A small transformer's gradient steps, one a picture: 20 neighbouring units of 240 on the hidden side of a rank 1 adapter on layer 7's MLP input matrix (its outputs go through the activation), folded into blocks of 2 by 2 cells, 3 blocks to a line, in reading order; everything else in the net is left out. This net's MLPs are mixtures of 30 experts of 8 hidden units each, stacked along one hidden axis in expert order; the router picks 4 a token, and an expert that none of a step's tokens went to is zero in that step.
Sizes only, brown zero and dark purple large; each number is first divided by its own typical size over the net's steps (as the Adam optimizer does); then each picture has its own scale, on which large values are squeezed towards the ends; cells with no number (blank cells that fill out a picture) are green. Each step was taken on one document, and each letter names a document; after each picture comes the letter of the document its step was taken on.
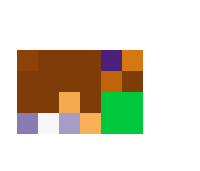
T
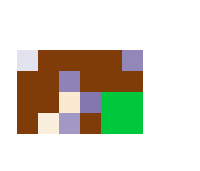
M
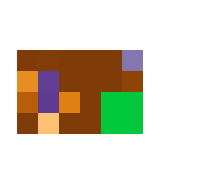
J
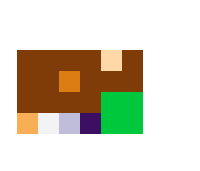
T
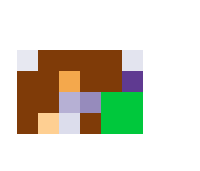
M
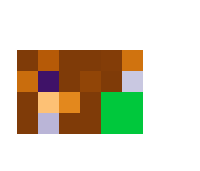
J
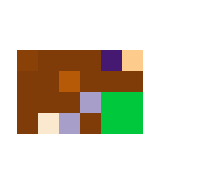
M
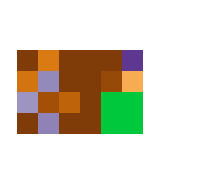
J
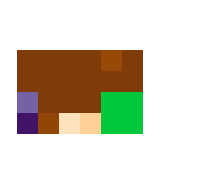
T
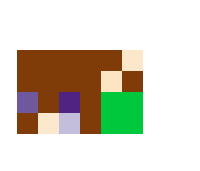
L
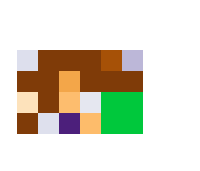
M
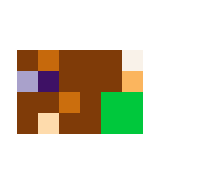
J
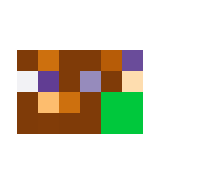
J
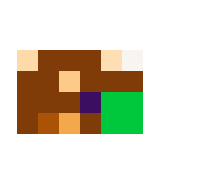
M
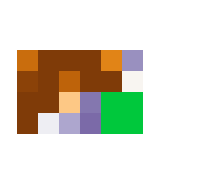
M
